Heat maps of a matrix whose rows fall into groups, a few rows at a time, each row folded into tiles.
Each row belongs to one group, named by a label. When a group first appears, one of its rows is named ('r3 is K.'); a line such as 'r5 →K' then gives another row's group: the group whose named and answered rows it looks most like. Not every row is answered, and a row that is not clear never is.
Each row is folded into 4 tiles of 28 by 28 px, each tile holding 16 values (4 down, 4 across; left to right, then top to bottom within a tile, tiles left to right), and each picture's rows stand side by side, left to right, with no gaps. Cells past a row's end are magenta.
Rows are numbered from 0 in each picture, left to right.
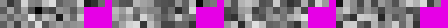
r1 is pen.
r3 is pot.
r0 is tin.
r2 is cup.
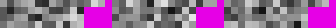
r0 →cup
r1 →cup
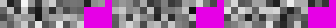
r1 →pot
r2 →pen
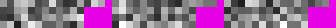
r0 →cup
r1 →pot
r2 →tin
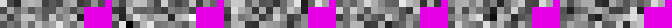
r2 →pot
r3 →pen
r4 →pot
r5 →cup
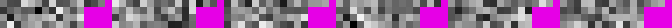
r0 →tin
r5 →cup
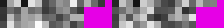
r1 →pot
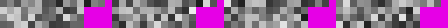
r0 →pen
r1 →pen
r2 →tin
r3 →pen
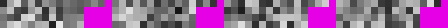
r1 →pen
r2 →cup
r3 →pen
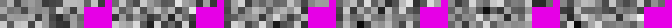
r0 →pen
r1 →pen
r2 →pot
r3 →pot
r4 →tin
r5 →tin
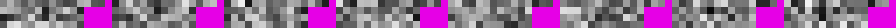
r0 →pot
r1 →pot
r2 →pot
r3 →tin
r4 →pen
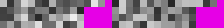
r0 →cup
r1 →pot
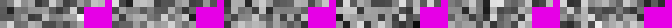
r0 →cup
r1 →tin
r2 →pot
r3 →pen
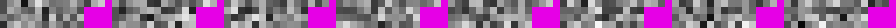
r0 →pot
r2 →pot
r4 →cup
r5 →pot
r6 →cup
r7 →tin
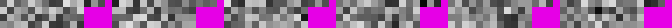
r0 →pen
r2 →tin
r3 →pen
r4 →pen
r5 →tin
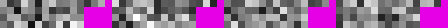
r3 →pot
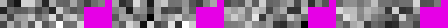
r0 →tin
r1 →cup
